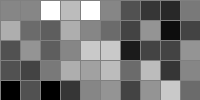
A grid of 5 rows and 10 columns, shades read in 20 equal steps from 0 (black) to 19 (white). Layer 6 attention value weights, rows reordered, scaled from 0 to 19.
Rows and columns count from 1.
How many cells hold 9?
2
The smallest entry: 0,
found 2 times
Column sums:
35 40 42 54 66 58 26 45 28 43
